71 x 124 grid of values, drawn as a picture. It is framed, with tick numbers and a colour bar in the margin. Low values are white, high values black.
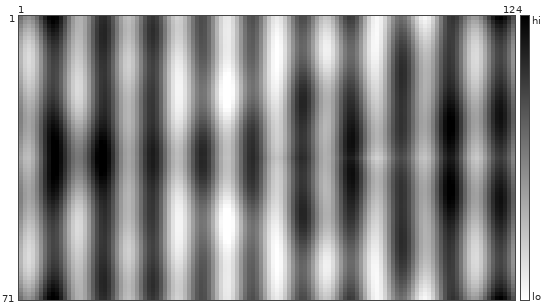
Upright stripes repeat 10 times across the table. No lone cell stands out from its neighbours. It is mirror symmetric from top to bottom. No overall slope runs across the table.
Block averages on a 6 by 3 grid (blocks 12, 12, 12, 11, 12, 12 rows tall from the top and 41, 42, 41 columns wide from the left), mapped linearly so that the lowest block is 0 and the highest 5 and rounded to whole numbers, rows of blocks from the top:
302 | 204 | 535 | 535 | 204 | 302
